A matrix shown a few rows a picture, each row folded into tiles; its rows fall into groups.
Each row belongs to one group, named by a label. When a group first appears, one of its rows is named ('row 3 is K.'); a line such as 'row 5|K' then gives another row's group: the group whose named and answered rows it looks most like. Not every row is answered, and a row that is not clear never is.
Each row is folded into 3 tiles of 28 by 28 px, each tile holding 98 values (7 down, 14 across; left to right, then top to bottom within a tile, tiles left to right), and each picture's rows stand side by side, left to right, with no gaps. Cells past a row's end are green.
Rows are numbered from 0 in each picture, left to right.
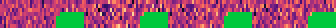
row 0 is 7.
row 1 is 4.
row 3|4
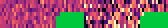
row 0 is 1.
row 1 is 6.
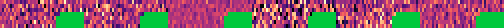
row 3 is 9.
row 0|1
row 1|9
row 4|6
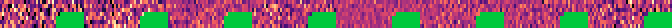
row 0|9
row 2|6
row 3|9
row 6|1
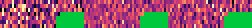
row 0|9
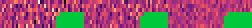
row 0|7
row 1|7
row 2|4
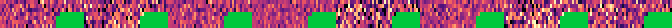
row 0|1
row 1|6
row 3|1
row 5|4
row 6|6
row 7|9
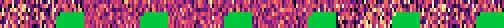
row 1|1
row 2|1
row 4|6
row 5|9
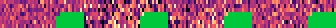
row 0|1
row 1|6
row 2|6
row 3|7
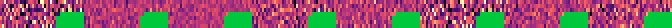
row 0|1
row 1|7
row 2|4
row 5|1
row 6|4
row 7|4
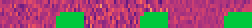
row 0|4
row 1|7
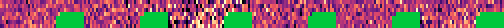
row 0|6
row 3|9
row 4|1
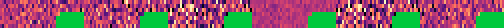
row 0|7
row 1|1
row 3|4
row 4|9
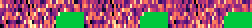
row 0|6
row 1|6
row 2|6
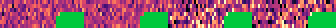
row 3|6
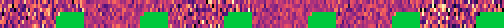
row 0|4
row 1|4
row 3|4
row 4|4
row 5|9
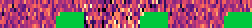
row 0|4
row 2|4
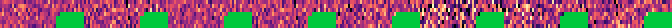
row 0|9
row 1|7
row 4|4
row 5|9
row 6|9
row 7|6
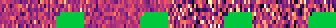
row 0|1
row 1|4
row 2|1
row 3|9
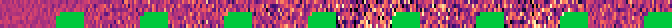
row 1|1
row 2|7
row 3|4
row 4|6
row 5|9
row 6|6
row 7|1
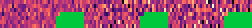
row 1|1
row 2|7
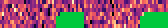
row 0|9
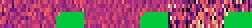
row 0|4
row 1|7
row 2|6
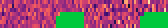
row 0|4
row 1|1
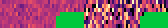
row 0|4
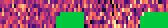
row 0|9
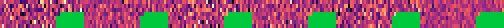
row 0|1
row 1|1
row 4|4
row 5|4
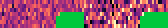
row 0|4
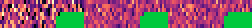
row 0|9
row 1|9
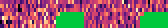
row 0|6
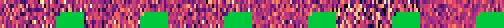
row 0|1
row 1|6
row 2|1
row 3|7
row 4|9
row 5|4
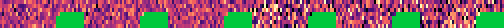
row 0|4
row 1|4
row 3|9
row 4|1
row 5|6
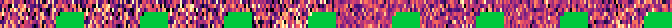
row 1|9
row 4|4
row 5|1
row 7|6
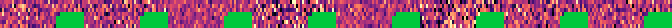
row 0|9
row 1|1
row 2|7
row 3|1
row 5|6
